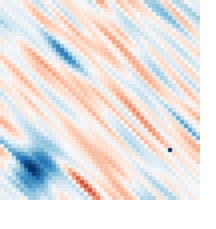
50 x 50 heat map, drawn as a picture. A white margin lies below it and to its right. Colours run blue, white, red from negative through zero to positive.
No single row or column stands out from its neighbours. Overall the values sit about 50% of the way up the scale. One dip sinks in the bottom left. A single lone cell is far lower than the cells round it. The bottom left is the ninth with the lowest average. The grain runs diagonally down to the right.
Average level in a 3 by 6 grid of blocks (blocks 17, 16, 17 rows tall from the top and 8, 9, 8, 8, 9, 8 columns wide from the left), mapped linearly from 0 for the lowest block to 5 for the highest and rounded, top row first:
334533
445444
105534
